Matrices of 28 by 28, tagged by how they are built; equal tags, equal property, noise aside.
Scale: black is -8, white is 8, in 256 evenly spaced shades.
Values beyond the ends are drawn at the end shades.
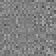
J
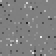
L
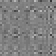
J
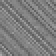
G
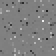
L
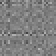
J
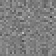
J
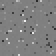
L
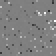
L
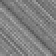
G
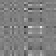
J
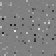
L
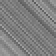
G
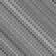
G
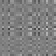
J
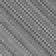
G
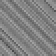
G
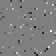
L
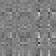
J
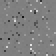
L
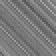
G
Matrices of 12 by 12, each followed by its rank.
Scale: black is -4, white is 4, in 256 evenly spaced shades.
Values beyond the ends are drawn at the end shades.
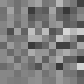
two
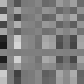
one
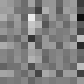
two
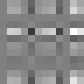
one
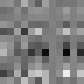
two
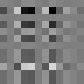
one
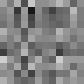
two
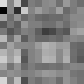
two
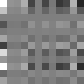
one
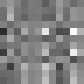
two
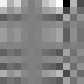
one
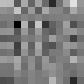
two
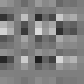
one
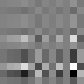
one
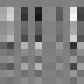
one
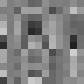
two
